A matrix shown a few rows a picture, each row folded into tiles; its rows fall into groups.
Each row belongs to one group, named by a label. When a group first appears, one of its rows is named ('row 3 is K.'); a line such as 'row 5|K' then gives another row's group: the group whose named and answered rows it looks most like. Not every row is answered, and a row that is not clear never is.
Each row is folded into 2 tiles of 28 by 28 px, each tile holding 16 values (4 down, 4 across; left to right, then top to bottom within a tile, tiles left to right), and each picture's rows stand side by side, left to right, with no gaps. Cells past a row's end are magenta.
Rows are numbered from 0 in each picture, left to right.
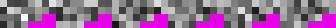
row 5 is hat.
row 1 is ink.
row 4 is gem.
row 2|hat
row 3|hat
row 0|gem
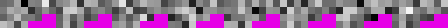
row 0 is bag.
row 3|bag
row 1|gem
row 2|ink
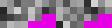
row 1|hat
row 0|ink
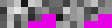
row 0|gem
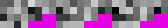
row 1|ink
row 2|ink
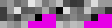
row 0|ink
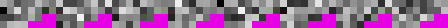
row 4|ink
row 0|ink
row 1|gem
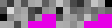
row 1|ink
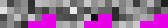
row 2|ink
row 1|ink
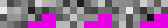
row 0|hat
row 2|gem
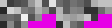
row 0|gem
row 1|hat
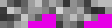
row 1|hat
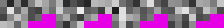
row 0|bag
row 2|gem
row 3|gem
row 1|hat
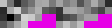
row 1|ink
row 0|ink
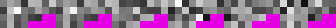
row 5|gem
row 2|hat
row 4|bag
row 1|gem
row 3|ink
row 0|gem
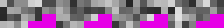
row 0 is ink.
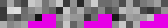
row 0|ink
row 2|bag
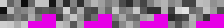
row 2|hat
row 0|ink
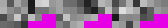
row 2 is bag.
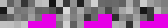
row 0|ink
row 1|gem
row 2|bag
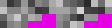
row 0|hat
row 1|hat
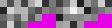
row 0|gem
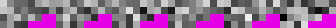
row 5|bag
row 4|gem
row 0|hat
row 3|gem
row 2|gem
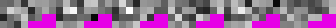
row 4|ink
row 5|hat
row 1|ink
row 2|ink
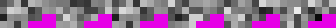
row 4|hat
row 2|bag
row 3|ink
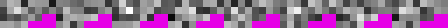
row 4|bag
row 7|bag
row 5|gem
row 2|ink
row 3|bag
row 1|bag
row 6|bag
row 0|ink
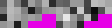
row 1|hat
